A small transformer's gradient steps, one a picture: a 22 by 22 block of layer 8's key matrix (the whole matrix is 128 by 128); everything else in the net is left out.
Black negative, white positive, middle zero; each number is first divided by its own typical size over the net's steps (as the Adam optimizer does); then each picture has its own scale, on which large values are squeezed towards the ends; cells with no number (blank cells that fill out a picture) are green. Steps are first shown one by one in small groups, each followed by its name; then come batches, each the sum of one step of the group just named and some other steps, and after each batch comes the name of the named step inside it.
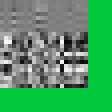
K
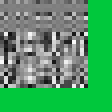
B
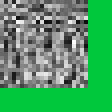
B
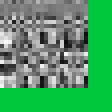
K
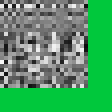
B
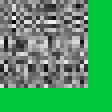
B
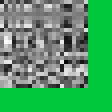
K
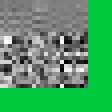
K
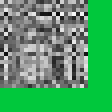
B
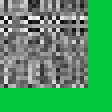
B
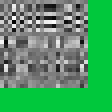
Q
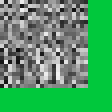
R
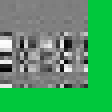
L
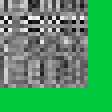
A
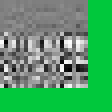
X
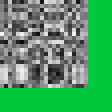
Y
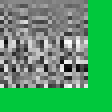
X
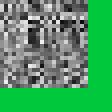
A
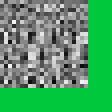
R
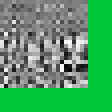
X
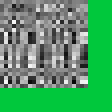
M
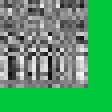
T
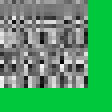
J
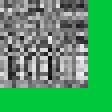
T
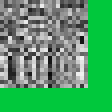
T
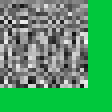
M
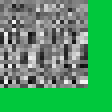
M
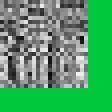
T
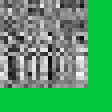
T
